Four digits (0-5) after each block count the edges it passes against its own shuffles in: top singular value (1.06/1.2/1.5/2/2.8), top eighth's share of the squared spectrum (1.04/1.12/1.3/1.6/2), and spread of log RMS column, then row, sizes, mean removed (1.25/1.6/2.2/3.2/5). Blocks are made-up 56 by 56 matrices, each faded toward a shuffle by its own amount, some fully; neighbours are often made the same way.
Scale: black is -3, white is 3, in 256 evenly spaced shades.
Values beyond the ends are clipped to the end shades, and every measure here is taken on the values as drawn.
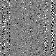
2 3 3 0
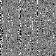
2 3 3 0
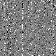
2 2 2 0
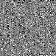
3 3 1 1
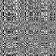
4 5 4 3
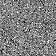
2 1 0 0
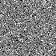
1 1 0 0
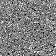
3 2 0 0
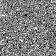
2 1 0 0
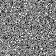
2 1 0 0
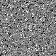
0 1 0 0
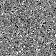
0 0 0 0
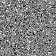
0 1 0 0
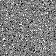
0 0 0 0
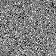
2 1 0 0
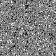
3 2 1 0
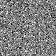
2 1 0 0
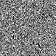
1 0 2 0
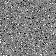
0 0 0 0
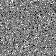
0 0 0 0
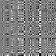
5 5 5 3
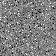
0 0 0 0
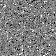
0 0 0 0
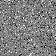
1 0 0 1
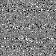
1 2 0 3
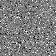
0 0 0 1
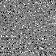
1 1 0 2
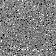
1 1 0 1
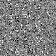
3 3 1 0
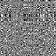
4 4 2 2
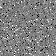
2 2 0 0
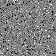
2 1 0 0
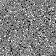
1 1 0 0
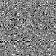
4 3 1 2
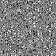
3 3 2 1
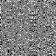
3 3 2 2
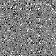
3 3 2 2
